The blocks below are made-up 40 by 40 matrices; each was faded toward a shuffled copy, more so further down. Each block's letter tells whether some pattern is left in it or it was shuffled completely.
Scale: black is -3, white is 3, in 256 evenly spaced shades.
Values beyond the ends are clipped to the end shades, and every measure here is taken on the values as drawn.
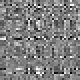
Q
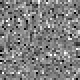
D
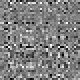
Q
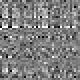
Q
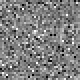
D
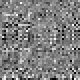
Q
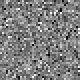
D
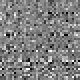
Q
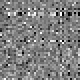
Q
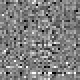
Q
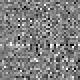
Q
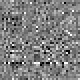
Q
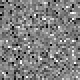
D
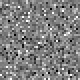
D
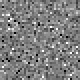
D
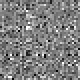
Q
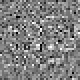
Q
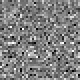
Q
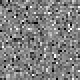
D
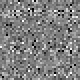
Q
